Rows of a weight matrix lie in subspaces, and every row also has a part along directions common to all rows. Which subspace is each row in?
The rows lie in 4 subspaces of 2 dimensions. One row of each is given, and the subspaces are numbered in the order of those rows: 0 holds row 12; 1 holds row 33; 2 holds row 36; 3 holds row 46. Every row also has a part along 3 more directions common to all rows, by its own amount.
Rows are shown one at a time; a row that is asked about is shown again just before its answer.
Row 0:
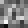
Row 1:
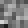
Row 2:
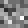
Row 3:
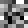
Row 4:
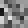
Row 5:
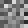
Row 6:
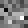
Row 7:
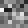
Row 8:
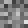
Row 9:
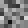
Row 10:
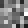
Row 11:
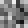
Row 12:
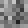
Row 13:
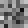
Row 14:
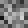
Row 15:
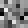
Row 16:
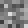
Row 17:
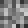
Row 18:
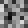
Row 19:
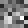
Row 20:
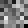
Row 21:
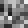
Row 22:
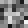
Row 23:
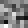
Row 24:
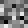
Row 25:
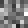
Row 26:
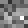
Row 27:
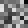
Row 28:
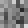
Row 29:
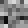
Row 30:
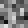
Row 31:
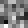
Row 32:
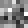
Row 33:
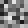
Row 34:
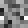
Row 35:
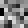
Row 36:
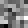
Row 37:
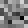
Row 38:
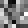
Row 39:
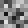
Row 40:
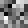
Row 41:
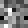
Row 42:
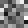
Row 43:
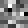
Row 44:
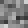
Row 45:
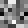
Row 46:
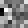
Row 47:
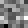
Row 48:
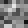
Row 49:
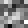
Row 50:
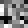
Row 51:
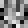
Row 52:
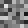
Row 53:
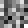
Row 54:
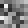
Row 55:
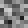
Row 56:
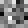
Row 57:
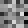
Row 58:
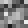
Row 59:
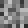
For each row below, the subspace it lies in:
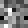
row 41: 2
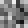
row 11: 0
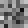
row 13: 0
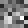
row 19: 3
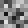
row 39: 1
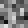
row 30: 2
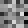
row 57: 1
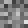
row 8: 1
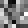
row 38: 3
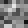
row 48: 1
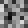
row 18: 1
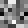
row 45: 3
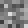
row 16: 1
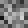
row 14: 3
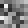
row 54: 1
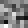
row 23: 2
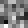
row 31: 2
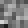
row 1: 2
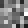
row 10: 0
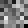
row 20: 0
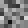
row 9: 3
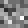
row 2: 3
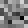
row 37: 3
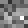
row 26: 3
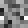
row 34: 3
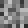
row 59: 0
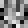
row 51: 0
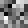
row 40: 0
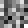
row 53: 0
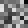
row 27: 1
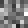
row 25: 0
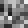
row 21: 2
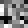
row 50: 2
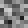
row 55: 3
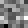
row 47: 2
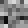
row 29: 2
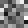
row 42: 1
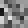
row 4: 3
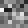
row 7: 3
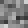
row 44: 2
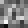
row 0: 2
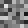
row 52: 1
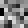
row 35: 3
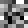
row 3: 3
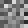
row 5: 1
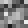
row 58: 1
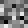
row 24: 2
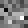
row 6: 3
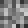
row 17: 0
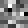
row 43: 3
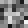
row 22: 1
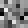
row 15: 3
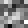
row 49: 1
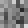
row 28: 0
